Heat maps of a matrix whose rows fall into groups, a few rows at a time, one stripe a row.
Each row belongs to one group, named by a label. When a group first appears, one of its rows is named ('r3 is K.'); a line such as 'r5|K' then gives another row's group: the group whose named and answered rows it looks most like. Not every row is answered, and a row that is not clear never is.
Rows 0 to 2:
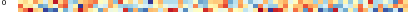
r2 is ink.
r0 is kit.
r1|kit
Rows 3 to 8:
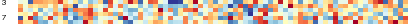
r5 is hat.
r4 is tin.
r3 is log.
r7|ink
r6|kit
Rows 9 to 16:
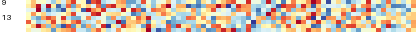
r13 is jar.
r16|kit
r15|ink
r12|kit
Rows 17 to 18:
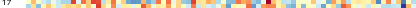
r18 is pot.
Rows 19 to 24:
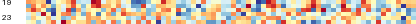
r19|kit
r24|pot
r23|hat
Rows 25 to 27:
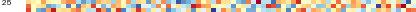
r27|tin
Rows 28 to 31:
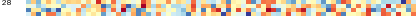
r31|log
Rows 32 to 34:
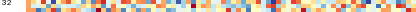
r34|tin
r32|tin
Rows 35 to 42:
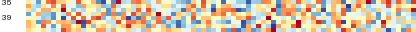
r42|pot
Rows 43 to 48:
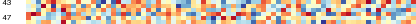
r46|ink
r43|log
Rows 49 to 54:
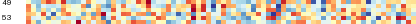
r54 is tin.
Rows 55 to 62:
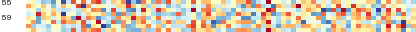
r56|tin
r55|hat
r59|log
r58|ink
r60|pot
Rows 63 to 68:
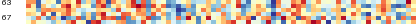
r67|ink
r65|log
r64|tin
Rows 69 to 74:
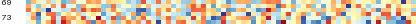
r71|hat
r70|jar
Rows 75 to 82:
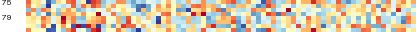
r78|pot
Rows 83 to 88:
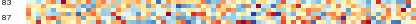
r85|kit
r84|tin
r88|ink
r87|log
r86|hat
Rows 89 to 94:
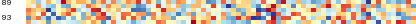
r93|ink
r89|pot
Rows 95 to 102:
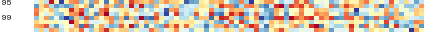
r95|log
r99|ink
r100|pot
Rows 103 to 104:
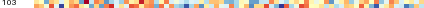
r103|log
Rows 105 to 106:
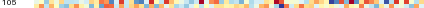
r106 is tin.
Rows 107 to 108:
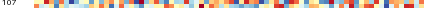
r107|ink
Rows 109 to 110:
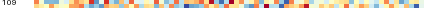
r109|pot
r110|tin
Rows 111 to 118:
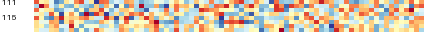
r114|log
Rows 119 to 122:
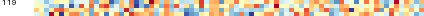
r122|log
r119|jar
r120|hat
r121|log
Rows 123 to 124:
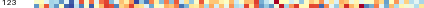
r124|ink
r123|hat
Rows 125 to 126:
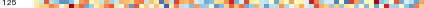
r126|kit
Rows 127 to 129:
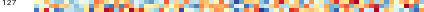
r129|ink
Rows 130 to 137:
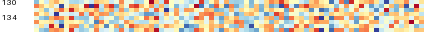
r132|pot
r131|tin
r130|jar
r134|jar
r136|log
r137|jar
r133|hat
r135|kit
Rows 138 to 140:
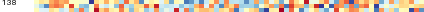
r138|log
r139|jar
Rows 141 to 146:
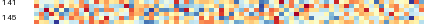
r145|pot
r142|tin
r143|ink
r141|hat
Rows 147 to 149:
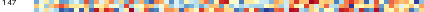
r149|ink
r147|ink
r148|log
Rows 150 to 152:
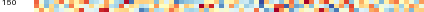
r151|pot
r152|kit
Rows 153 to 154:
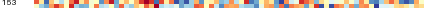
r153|tin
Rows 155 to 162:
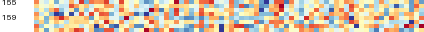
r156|pot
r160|pot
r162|tin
